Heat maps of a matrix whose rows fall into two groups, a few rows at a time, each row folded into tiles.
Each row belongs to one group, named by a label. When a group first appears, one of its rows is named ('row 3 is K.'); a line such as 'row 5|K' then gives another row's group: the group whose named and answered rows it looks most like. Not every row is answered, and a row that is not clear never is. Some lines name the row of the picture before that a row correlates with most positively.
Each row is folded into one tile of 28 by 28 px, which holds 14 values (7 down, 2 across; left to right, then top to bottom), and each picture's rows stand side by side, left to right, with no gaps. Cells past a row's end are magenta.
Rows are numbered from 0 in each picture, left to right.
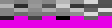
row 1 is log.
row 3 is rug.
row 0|log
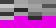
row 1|log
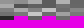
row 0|log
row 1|rug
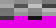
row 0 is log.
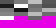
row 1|rug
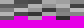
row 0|rug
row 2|log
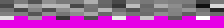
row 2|log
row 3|rug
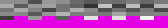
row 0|log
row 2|rug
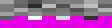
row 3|log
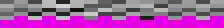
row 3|rug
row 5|log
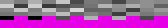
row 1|log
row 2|rug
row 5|log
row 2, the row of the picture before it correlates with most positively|3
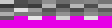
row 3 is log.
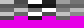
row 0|rug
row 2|rug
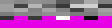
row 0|log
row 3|log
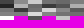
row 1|rug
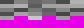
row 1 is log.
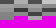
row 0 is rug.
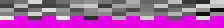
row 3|log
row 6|rug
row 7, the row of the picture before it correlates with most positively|1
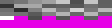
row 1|log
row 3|rug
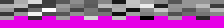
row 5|log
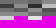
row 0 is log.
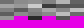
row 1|log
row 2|rug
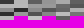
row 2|rug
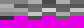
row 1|rug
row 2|rug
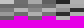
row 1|rug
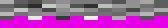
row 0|rug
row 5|rug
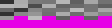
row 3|rug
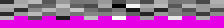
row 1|rug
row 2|log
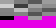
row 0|log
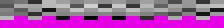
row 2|log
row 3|log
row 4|log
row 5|log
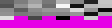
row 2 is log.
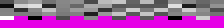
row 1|log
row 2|log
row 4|rug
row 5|rug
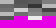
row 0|rug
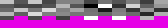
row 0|rug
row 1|rug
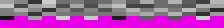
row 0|log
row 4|log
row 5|rug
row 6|rug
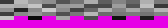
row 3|rug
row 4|log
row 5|log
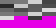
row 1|rug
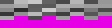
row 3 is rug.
